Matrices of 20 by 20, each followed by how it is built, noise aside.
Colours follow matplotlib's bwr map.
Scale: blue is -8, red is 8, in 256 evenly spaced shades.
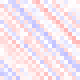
Toeplitz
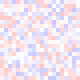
noise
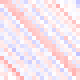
Toeplitz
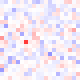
noise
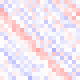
Toeplitz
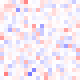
noise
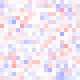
noise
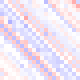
Toeplitz
